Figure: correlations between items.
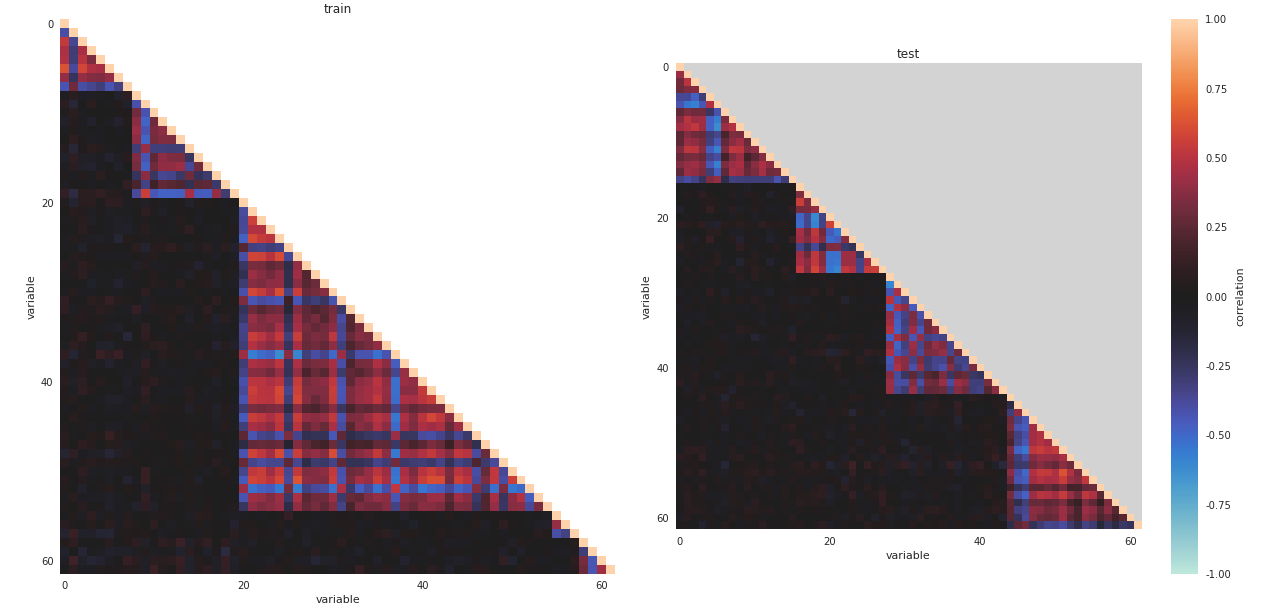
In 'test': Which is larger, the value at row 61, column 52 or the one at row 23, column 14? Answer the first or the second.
the second
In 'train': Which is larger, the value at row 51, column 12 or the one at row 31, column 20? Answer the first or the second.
the second
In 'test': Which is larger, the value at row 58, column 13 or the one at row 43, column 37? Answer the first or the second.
the second
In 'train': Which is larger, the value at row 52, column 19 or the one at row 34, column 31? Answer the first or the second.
the first
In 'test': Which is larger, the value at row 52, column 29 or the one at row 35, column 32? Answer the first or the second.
the first
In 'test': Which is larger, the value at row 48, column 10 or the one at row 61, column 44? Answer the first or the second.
the first
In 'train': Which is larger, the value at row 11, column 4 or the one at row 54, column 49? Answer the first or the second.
the first
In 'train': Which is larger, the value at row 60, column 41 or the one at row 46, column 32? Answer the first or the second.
the first
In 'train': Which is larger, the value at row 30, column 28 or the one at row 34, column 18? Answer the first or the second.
the first
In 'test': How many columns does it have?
62
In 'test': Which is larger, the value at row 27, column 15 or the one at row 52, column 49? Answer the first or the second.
the second
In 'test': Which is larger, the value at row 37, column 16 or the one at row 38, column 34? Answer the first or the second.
the second
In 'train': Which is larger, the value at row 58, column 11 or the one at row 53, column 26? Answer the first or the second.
the second
